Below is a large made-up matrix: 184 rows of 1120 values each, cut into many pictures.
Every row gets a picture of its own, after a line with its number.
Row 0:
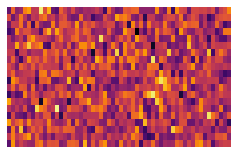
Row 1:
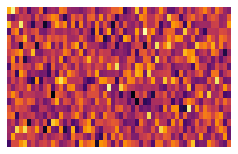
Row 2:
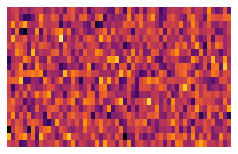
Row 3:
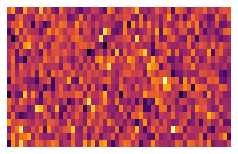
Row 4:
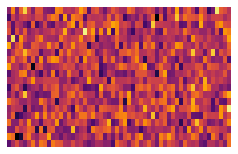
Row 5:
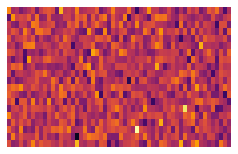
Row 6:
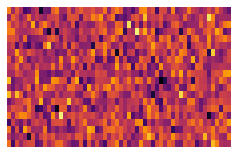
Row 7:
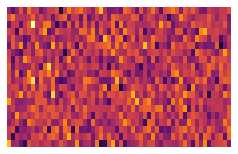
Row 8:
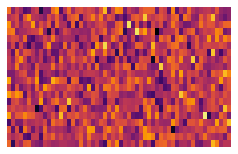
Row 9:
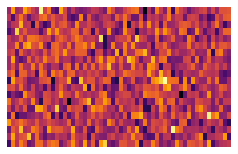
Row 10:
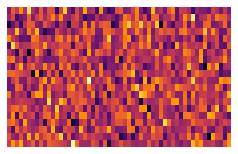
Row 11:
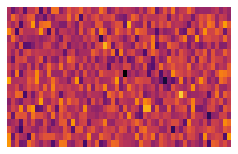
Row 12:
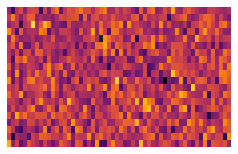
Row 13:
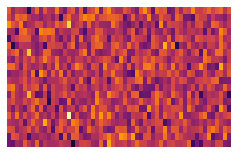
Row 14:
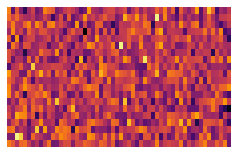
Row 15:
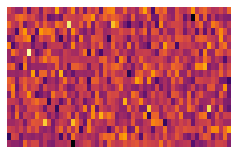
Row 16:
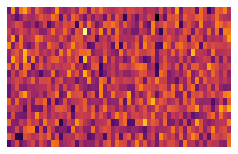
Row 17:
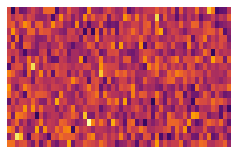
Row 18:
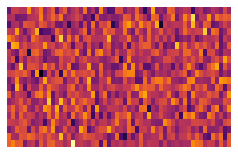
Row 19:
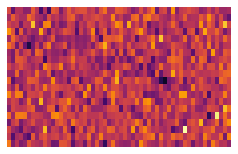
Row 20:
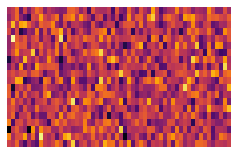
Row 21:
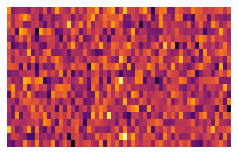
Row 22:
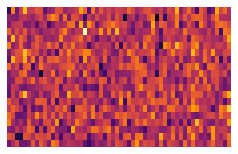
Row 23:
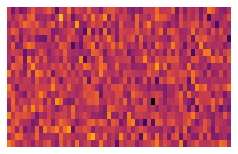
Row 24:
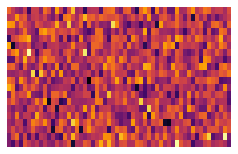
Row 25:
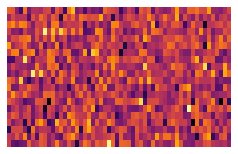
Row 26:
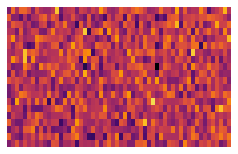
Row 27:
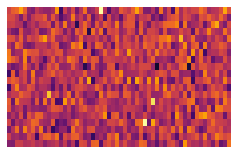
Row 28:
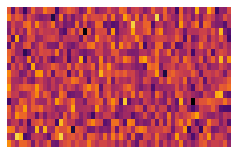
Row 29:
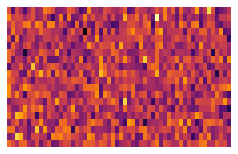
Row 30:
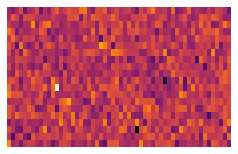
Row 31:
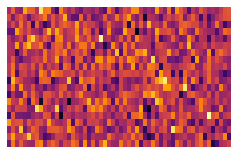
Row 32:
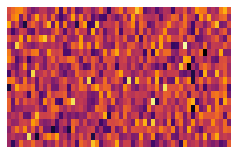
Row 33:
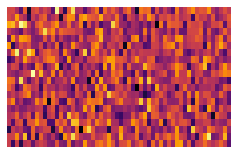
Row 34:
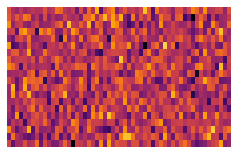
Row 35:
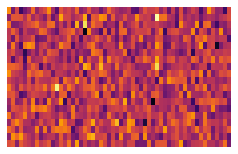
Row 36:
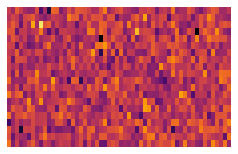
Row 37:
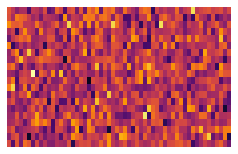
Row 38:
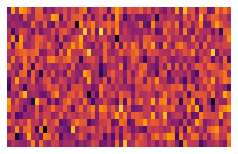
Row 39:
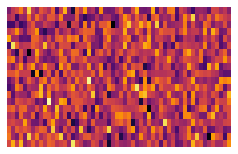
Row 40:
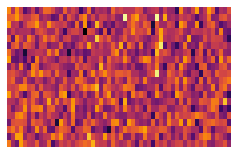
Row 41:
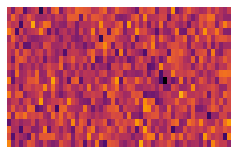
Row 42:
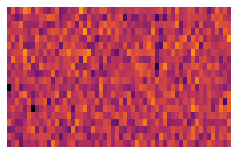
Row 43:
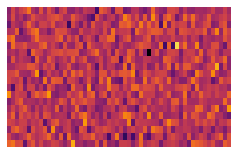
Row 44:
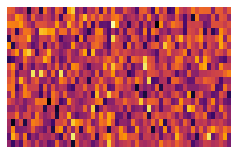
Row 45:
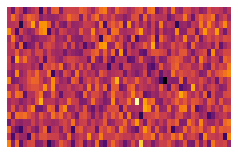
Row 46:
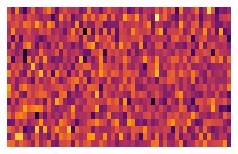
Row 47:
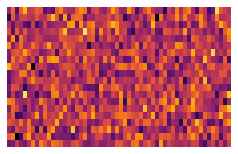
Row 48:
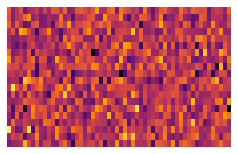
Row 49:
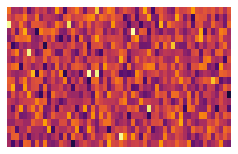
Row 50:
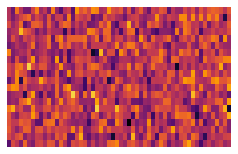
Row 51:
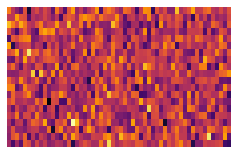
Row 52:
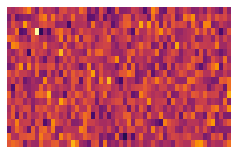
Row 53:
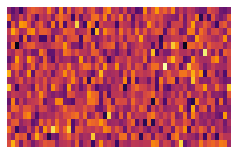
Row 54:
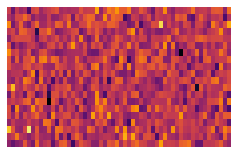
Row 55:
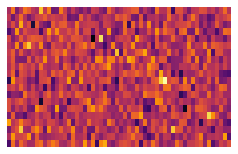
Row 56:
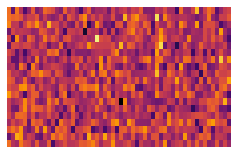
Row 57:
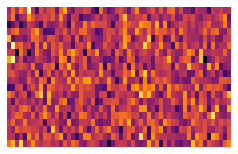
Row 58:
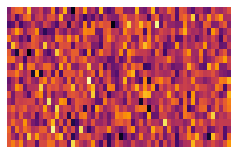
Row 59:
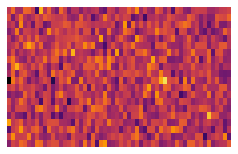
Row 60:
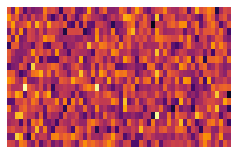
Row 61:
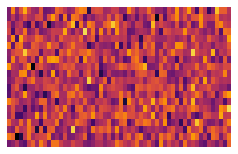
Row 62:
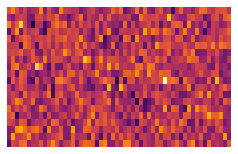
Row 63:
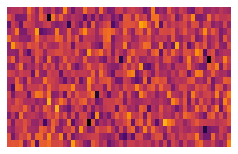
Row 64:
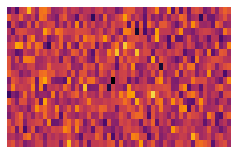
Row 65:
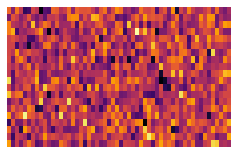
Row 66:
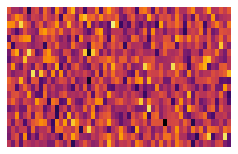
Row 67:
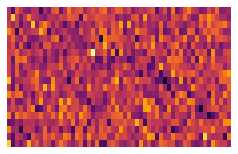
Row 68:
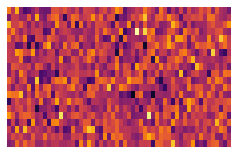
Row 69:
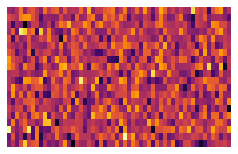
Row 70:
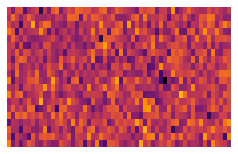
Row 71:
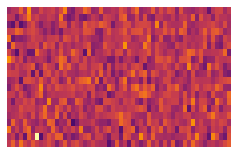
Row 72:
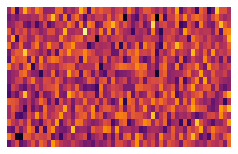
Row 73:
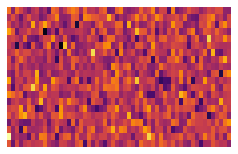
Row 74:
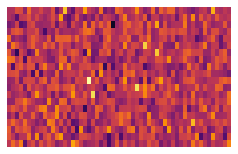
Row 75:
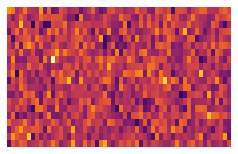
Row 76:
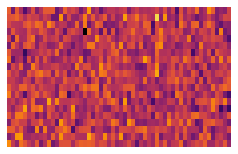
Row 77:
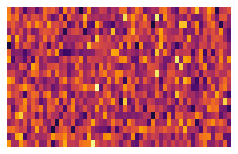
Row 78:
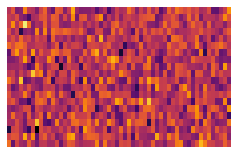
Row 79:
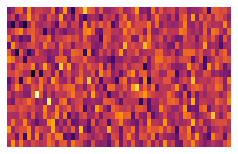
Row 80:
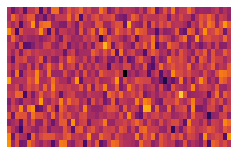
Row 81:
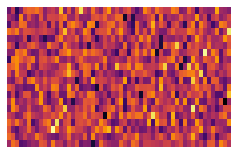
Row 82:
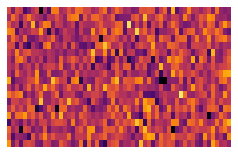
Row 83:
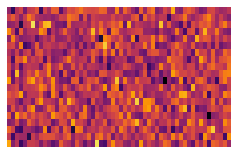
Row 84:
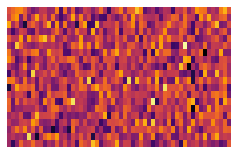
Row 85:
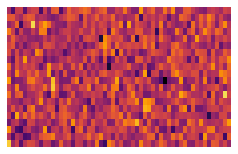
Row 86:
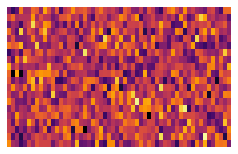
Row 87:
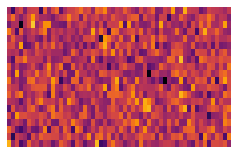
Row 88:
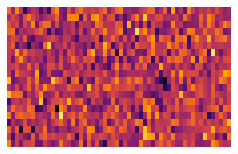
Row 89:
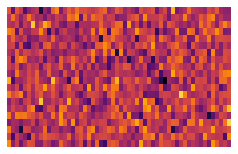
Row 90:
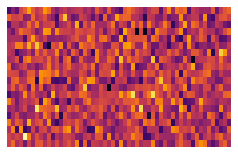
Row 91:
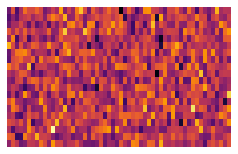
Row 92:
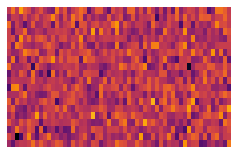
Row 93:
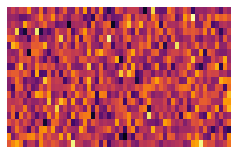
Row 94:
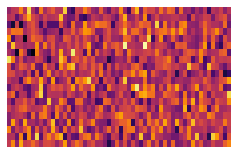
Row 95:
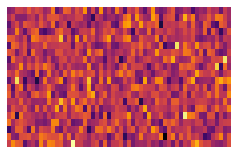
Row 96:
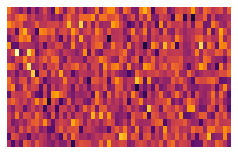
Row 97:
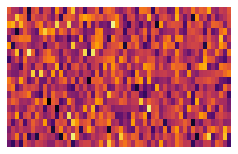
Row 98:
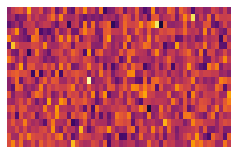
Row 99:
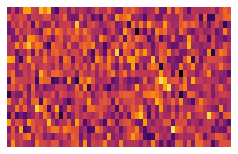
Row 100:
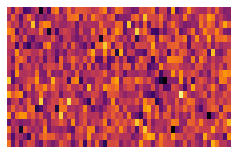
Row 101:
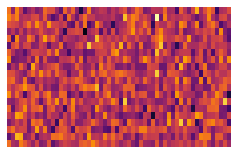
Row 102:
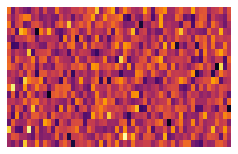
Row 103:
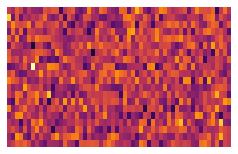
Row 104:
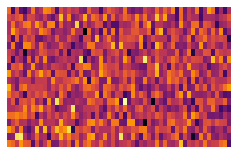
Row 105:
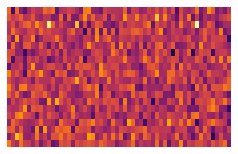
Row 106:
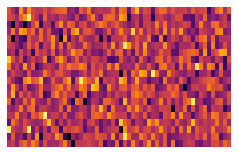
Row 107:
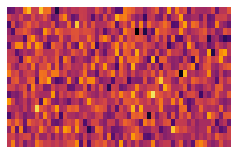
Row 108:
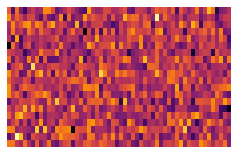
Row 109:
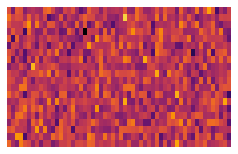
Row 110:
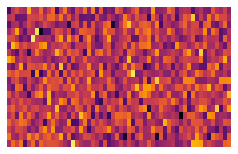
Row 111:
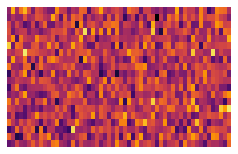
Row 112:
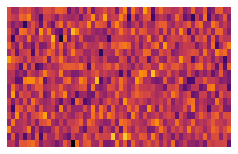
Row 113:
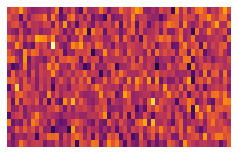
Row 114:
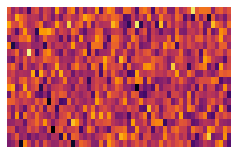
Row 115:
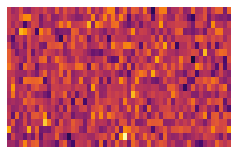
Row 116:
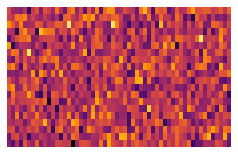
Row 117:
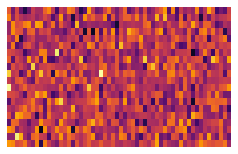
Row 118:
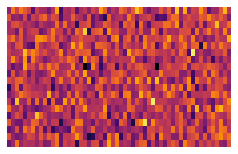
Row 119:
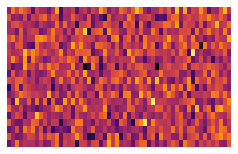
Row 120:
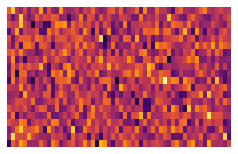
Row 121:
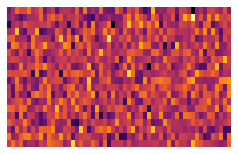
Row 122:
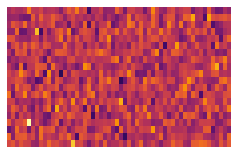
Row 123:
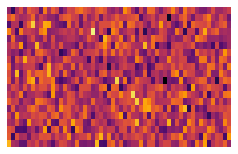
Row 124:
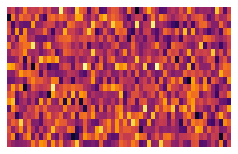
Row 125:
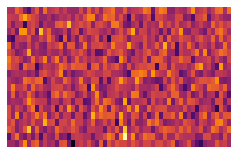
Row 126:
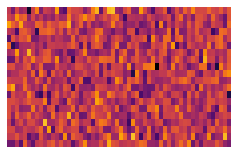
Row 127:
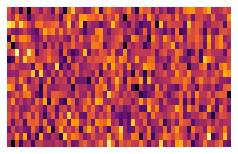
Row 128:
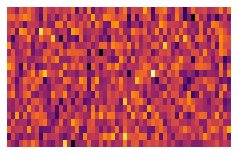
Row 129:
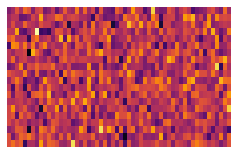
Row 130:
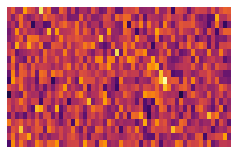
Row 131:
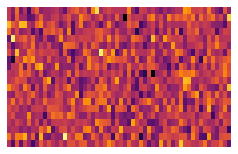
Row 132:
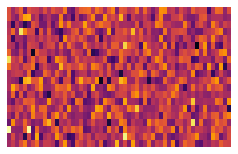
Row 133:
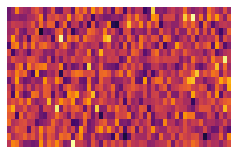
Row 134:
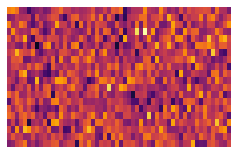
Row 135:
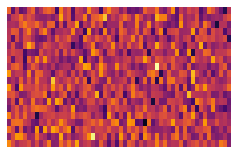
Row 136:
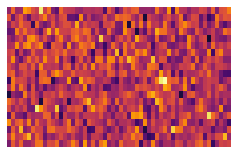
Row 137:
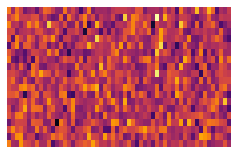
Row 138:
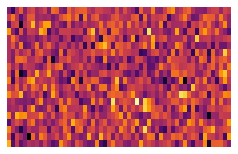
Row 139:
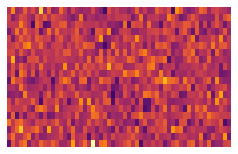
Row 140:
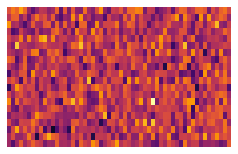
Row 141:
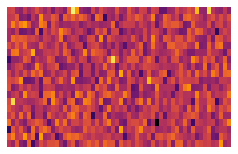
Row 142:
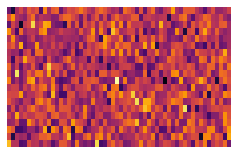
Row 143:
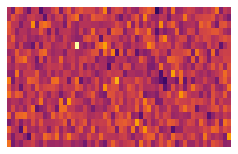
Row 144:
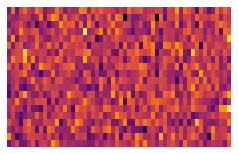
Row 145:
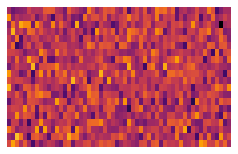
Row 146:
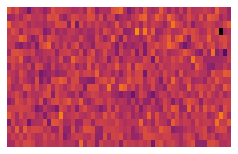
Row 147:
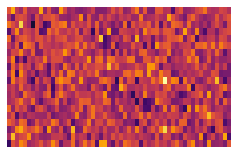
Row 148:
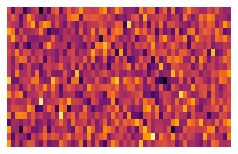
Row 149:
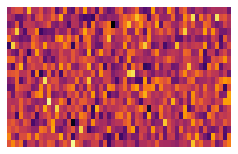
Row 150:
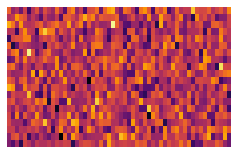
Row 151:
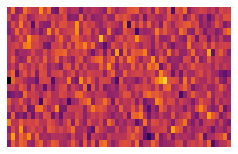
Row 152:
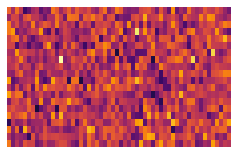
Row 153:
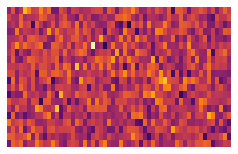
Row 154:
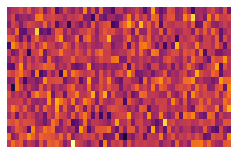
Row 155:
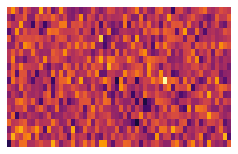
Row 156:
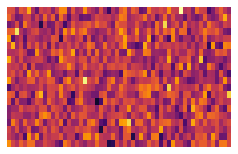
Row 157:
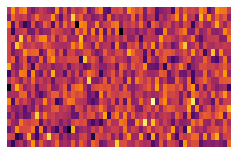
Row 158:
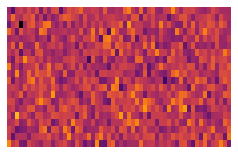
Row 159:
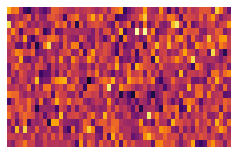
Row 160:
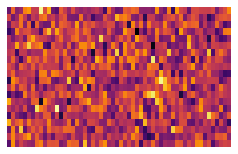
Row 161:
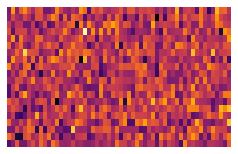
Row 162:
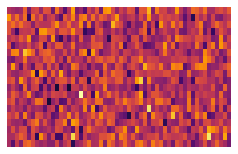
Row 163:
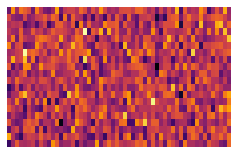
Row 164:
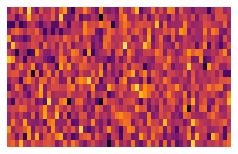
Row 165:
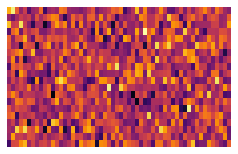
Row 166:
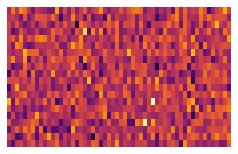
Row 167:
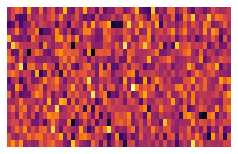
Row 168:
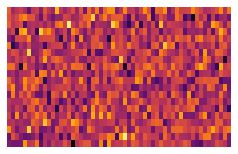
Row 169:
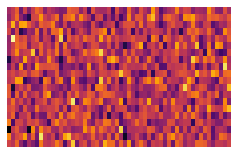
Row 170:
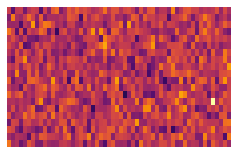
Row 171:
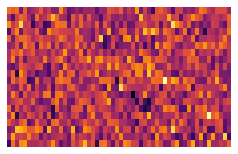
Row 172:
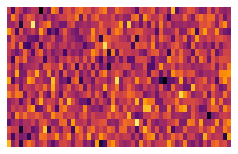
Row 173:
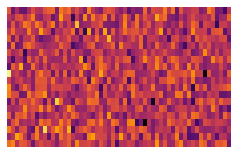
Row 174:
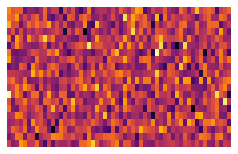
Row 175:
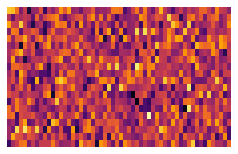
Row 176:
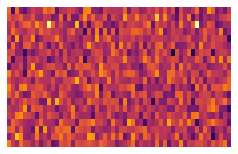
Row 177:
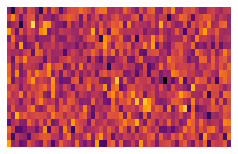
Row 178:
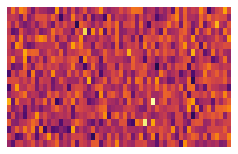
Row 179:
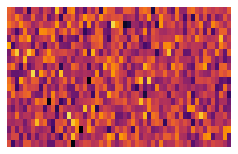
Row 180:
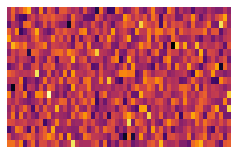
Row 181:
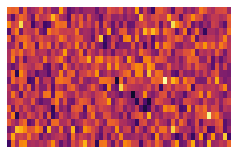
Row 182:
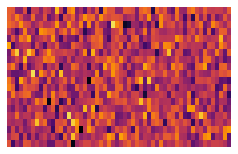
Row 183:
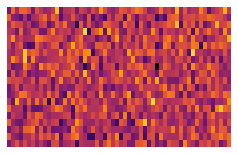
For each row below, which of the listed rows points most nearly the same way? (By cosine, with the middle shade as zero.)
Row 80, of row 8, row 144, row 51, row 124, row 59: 8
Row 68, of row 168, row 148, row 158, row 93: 148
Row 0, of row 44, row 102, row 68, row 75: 75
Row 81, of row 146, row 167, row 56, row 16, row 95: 16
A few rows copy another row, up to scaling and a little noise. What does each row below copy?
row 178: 166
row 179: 182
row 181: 171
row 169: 20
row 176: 105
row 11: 80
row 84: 32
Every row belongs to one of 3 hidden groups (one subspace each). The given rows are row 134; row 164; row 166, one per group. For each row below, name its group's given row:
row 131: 164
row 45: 134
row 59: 134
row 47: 166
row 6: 134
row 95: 164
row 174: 166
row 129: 164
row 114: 164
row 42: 166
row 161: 166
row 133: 164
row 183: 166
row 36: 134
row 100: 134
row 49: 164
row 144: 166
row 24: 164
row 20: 164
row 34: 164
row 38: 166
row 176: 166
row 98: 164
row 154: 164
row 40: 166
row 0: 134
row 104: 166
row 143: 134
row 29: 166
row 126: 164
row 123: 134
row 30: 134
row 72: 166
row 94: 164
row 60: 166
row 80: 134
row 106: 164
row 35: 166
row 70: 134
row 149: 164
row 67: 134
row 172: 134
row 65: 134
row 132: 164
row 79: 164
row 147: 134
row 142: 134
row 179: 164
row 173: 166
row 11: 134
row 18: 164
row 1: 134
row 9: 134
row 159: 134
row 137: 166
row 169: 164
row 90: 134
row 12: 134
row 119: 166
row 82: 134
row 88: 134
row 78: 164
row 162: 164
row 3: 134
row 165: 134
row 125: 164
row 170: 134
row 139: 134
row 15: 164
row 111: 166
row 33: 164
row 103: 166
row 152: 134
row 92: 166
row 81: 166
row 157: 166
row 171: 134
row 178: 166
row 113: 166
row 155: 134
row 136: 134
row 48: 164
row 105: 166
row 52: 164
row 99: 134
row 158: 134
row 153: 134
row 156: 164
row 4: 166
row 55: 134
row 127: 164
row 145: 166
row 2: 164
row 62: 134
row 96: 164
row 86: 134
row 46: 166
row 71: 164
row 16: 166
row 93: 164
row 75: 134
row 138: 134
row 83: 134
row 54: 164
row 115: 164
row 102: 164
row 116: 164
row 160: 134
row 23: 166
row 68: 134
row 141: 164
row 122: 164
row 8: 134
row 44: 164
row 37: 164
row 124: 166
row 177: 134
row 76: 166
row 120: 134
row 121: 164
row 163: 166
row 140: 166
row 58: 164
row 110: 164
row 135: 166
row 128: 164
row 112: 164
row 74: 164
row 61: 166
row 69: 164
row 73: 134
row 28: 166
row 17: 166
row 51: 164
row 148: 134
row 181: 134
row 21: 164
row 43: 164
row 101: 166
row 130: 134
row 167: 164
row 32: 166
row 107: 134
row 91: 166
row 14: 166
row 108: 166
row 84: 166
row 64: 134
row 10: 164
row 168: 164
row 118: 166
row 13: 164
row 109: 166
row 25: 164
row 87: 134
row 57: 164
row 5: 166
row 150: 164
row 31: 134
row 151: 134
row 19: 134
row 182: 164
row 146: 134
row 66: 164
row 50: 164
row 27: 166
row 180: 164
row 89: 134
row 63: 164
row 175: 134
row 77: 166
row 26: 166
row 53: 166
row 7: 134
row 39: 164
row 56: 166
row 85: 134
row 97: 164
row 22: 166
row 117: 166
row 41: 134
